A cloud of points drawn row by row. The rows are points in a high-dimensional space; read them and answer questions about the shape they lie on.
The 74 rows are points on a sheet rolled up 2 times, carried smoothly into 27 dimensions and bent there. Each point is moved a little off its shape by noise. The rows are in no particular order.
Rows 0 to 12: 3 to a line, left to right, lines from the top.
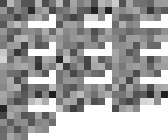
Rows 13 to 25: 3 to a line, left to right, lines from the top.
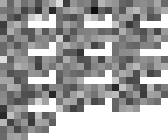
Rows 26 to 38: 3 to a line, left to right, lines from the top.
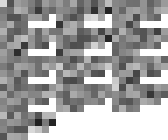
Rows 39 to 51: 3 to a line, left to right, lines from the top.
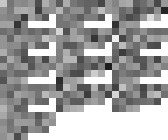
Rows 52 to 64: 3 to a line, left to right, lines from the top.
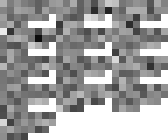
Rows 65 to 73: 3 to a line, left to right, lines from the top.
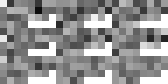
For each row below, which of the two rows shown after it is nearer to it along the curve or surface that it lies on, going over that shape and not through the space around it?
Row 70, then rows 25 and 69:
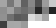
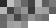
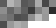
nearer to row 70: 69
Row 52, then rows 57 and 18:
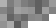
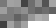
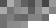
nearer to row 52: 18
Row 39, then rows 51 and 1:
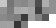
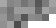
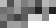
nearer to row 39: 51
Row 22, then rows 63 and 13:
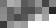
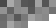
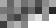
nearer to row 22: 13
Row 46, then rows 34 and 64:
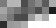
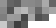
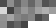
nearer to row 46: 64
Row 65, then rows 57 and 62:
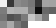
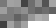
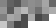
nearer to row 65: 62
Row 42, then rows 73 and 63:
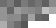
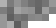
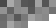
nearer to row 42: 73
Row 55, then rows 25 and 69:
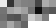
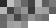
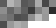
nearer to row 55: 69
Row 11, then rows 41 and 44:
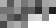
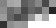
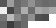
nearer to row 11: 41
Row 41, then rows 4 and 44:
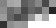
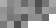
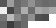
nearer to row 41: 44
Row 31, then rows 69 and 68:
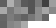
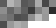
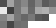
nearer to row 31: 68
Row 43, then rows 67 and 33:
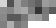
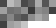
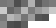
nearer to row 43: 33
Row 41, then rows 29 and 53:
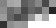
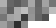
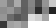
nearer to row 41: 53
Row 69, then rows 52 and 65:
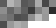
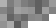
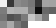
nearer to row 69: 65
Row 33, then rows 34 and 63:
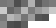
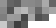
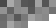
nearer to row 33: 34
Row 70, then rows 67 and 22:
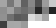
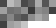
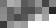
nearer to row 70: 22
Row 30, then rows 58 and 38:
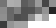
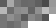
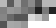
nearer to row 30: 38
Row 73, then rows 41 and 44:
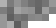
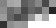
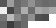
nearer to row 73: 44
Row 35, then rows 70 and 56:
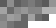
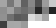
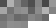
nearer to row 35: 56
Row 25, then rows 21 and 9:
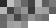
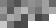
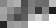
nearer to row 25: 9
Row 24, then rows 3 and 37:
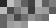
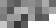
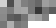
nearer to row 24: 3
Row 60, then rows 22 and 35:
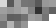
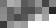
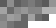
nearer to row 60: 35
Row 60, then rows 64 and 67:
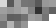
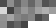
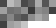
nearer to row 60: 64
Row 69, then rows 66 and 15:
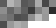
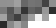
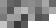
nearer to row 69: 66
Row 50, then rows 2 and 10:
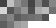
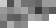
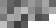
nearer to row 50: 10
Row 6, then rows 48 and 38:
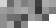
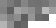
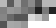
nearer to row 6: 48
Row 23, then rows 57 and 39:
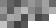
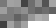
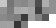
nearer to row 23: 39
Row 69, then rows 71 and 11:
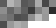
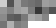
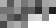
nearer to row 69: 11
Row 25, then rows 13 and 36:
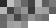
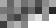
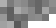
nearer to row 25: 13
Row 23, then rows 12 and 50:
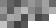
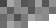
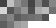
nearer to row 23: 50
